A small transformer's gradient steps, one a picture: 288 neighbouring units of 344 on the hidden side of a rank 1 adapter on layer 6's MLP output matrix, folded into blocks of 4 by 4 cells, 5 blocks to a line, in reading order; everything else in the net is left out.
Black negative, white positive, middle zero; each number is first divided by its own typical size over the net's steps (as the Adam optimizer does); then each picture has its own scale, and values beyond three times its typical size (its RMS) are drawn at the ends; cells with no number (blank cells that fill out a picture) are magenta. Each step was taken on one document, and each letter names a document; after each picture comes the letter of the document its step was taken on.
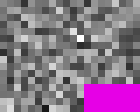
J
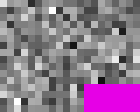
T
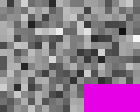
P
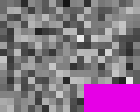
J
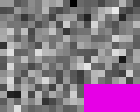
T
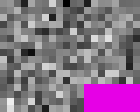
J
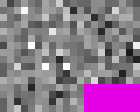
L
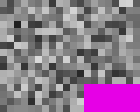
P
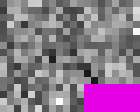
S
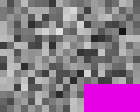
P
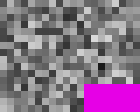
J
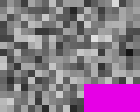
J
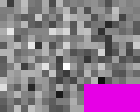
L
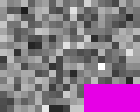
L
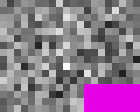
L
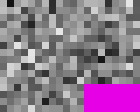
P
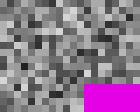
P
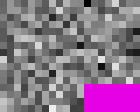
J
